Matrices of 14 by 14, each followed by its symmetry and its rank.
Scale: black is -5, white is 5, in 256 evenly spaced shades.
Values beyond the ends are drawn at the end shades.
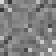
symmetric, rank three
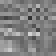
neither, rank three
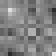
symmetric, rank two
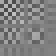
symmetric, rank two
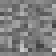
neither, rank three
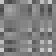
symmetric, rank one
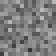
neither, full rank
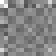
symmetric, rank three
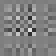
symmetric, rank one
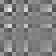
symmetric, rank one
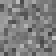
neither, full rank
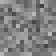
neither, full rank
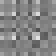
symmetric, rank two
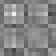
symmetric, rank two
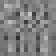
neither, rank three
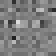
neither, rank three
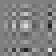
symmetric, rank one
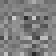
neither, rank three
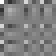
symmetric, rank one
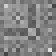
symmetric, rank three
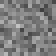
neither, full rank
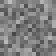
neither, full rank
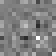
symmetric, rank three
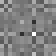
symmetric, rank two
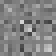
symmetric, rank three
